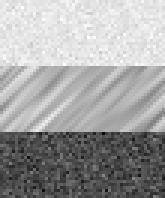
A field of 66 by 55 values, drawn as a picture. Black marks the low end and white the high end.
It is made of 3 by 1 panels. Panel 1,1: very high, fine-grained, faint in contrast. Panel 2,1: high, slanting up to the right. Panel 3,1: low, fine-grained.
